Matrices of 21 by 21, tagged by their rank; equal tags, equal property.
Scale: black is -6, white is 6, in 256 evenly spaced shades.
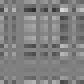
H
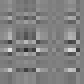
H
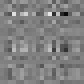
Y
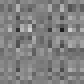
Y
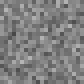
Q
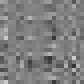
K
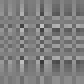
H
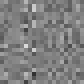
K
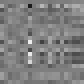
Y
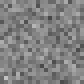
Q
